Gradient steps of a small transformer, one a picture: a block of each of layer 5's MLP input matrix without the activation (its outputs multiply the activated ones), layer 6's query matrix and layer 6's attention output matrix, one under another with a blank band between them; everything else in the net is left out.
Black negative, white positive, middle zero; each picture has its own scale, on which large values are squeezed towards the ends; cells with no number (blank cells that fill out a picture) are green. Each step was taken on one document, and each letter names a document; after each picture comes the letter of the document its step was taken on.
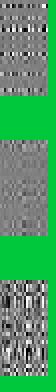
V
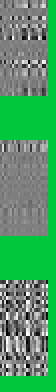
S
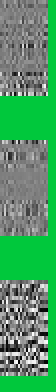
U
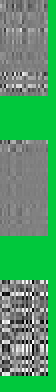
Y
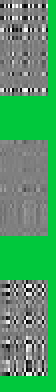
V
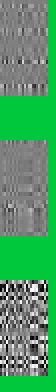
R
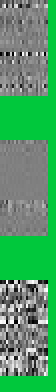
R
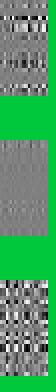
S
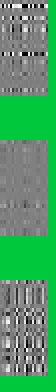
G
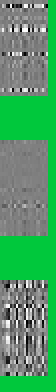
G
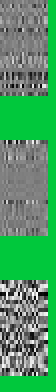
U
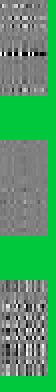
G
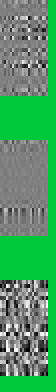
S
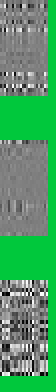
Y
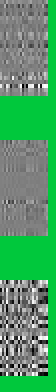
U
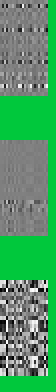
U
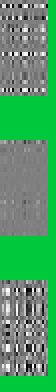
G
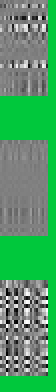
S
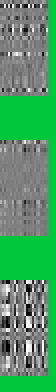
V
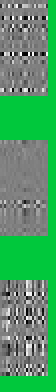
V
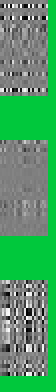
V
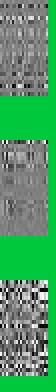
U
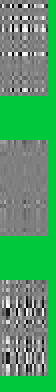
G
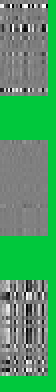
V
